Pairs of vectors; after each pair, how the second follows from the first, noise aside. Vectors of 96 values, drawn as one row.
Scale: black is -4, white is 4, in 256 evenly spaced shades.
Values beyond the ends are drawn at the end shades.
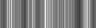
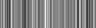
sign-scrambled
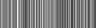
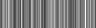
shuffled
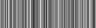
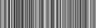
shuffled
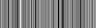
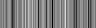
shuffled
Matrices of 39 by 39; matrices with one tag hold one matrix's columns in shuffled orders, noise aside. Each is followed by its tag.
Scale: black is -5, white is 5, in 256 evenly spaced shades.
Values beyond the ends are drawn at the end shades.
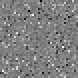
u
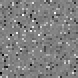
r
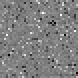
r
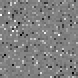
r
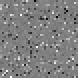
u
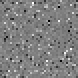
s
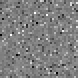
r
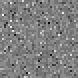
r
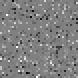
u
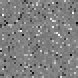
r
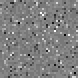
r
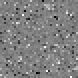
u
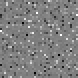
r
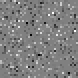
r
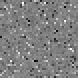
s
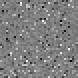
s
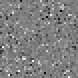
u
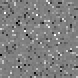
r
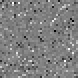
s
